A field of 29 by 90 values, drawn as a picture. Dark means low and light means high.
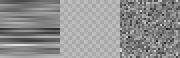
It is made of 1 by 3 panels. Panel 1,1: middling, streaked across, strong in contrast. Panel 1,2: high, checkered, faint in contrast. Panel 1,3: middling, fine-grained, strong in contrast.
